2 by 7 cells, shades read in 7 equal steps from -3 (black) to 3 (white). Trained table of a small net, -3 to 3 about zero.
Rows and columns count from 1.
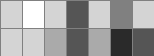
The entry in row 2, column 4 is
-1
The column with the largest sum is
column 2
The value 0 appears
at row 1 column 6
